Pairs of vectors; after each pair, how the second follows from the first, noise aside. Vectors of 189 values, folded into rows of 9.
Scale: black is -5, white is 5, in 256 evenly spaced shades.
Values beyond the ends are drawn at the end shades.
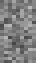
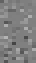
partly zeroed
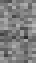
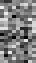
scaled up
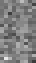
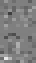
partly zeroed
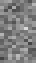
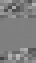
partly zeroed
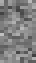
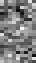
scaled up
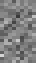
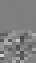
partly zeroed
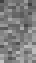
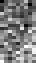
scaled up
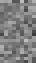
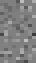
partly zeroed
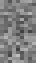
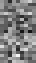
scaled up
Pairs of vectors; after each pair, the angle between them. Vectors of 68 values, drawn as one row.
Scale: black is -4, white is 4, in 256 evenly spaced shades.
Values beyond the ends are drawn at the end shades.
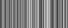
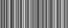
orthogonal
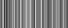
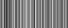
nearly parallel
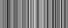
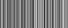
partly aligned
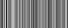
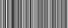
nearly opposite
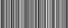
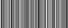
nearly parallel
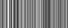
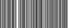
partly opposed
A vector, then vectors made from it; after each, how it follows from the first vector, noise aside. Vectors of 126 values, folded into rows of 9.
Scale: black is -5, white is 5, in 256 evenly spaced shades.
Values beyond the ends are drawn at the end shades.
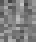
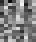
scaled up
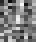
scaled up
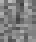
negated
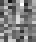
scaled up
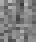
negated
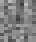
negated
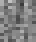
negated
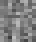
reversed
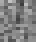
negated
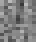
negated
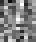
scaled up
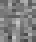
reversed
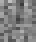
negated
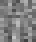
reversed
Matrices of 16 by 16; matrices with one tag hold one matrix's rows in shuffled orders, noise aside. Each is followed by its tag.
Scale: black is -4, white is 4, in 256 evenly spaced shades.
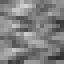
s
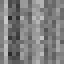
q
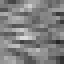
s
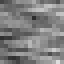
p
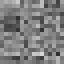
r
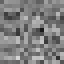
r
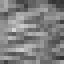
s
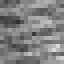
p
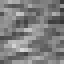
s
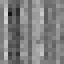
q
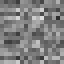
r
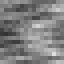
p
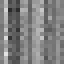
q
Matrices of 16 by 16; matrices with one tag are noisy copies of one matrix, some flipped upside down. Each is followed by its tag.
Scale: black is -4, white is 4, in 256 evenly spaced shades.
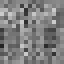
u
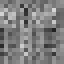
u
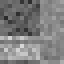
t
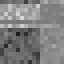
t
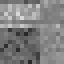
t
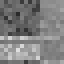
t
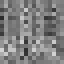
u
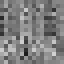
u
